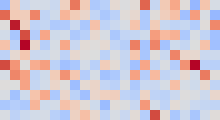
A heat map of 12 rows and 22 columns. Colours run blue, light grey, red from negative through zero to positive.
Histogram: skewed, a long tail of high values. Average level on the scale: 50%. Mirror symmetry: none. Slope: none. Ninth with the highest average: middle left.
